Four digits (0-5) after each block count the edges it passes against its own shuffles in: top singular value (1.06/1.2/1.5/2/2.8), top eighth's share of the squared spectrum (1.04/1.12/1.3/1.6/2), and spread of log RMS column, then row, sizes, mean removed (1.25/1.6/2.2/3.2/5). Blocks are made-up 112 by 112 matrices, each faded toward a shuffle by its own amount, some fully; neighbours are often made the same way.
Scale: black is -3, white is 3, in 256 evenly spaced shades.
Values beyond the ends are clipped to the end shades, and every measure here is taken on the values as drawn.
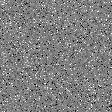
3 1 0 0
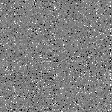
4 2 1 1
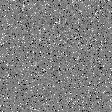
3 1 0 0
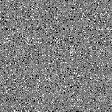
4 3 1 2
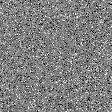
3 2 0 0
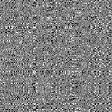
5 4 3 3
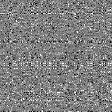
4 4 2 3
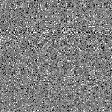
4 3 1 2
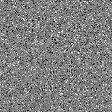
3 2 0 1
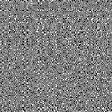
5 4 3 3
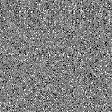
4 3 1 1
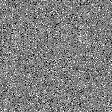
3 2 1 1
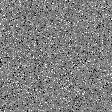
0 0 0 0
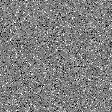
3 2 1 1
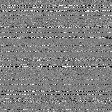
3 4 0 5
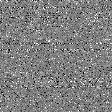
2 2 0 2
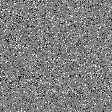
1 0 0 1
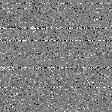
2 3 0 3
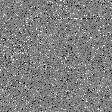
1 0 0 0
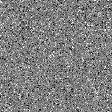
3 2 1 1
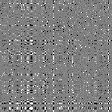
5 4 3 3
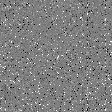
3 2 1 1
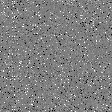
3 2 0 1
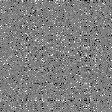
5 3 2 2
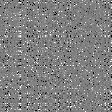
5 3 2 2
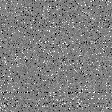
3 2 0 1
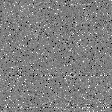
3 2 0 1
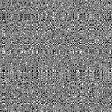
5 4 3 3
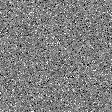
0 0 0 0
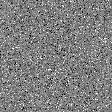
0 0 0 0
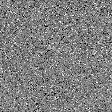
0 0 0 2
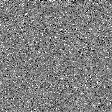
0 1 0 2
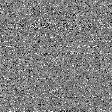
1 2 0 3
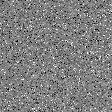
0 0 0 0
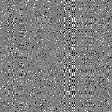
5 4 3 2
